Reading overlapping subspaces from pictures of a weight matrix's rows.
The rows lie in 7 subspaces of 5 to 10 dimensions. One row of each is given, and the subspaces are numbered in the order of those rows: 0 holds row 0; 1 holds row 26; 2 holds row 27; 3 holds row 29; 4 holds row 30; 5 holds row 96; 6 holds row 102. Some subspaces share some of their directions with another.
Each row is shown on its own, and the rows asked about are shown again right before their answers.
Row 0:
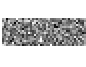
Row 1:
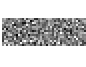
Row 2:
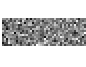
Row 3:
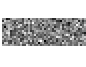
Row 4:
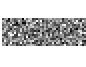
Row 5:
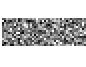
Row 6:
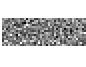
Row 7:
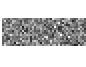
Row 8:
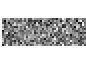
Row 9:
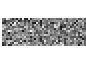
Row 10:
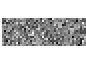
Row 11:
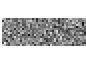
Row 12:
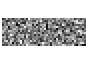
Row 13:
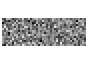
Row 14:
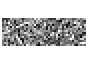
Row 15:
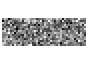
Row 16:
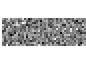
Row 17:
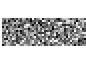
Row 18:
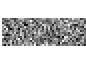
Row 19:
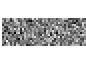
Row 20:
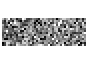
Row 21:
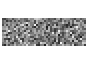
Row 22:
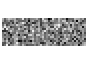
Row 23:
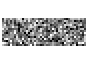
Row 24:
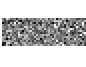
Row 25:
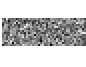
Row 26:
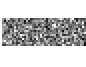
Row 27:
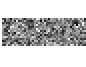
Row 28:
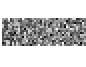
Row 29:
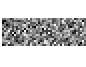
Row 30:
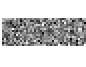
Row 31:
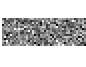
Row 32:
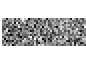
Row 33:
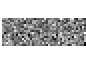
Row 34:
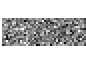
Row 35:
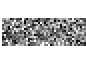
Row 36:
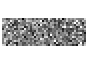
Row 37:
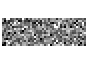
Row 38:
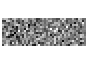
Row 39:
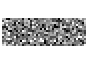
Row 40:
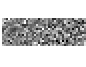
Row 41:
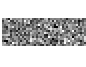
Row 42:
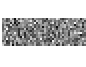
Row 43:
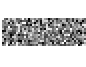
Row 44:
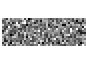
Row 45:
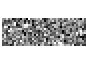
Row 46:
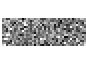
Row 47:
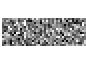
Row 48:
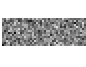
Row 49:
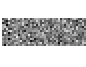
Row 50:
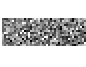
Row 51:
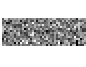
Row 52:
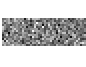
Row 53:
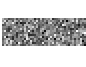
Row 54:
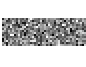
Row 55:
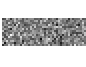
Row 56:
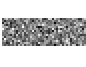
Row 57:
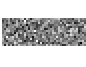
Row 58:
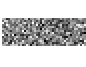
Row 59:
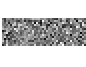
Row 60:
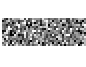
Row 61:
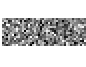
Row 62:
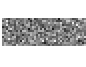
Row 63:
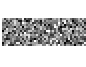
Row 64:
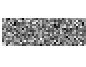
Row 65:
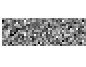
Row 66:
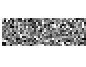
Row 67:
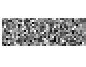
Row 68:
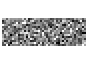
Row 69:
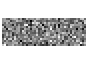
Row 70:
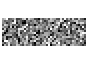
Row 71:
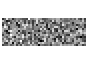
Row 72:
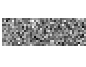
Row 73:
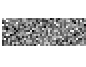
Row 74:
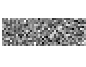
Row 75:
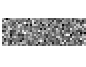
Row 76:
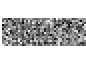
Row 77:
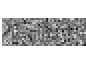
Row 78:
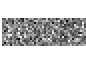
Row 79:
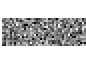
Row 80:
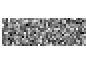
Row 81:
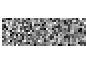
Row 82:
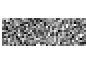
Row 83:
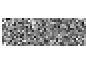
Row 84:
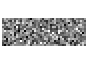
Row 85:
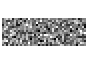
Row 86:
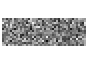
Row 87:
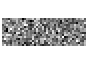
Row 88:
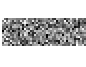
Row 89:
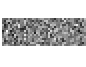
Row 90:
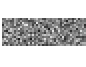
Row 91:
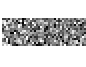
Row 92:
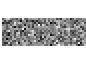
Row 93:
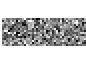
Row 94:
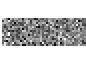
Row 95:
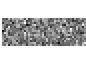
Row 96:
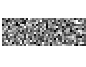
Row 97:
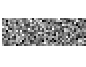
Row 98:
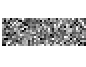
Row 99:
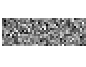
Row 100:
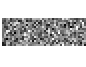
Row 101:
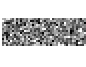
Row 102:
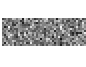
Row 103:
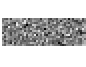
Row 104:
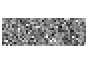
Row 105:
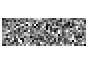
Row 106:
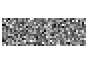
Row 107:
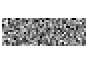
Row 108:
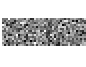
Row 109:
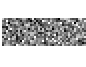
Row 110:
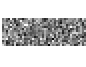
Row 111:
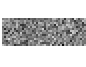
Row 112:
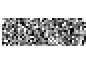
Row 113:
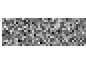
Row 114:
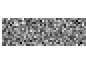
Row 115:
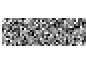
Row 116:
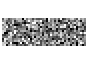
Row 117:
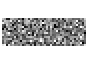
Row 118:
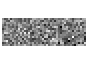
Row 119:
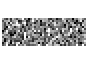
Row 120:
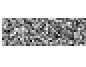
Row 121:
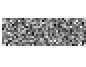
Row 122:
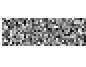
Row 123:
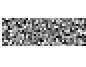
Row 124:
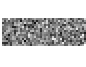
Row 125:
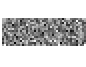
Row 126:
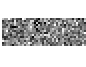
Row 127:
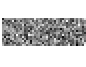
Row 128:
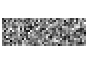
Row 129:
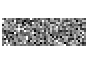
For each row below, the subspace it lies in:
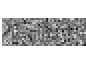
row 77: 1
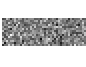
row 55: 6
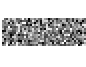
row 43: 5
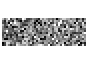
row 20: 2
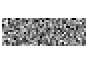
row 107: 0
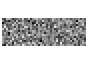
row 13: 0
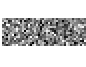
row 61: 3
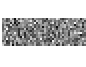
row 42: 6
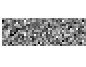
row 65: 3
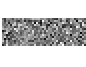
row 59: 3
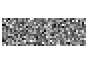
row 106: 1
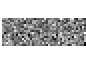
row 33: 1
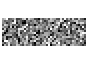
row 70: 3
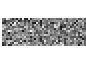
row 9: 6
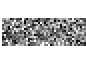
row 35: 6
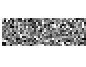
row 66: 1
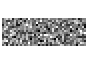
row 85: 2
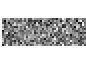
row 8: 3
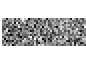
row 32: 6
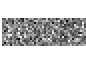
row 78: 6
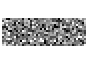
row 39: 0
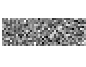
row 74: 4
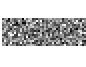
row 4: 6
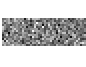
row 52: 6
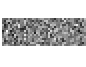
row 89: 3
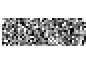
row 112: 4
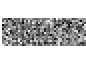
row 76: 3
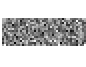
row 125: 4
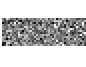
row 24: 6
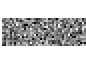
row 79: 6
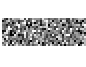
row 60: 3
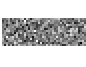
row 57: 3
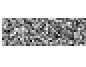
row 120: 5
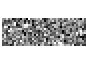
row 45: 6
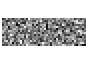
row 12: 5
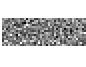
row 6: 0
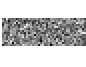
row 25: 0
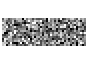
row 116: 1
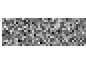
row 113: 5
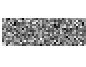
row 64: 0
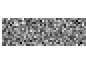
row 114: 5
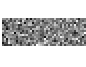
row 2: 3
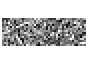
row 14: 5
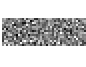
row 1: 0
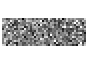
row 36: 1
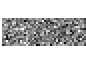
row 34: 3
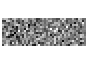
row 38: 3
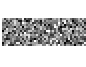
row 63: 4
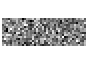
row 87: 2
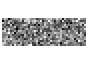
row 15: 3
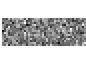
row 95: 6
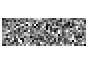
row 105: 5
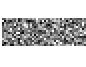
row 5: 6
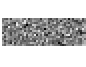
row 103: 6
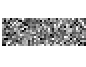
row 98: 2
